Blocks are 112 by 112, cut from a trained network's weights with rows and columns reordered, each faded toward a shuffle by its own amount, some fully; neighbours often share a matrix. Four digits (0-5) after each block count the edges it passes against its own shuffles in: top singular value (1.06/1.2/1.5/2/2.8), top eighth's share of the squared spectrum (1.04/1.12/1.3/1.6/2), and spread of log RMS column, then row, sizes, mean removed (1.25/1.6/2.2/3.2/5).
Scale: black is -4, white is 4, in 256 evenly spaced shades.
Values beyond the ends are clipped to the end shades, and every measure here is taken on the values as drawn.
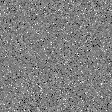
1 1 0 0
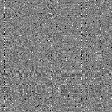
4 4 2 2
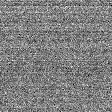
3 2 0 1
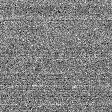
3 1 0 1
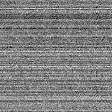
5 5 1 4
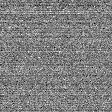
4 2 0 2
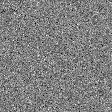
0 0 0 0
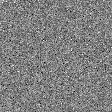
1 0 0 0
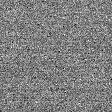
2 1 0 0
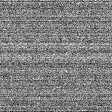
4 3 0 2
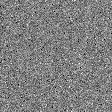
0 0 0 0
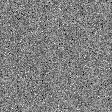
1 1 0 0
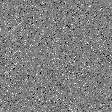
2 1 0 0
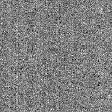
3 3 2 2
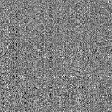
3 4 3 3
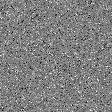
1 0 0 0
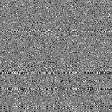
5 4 0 4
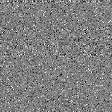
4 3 0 2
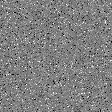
0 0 0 0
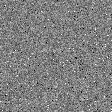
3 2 0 0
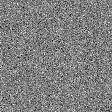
1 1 0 0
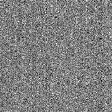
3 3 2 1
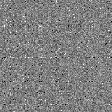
4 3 2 2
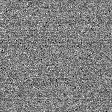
2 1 0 0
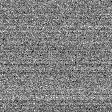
3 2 0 1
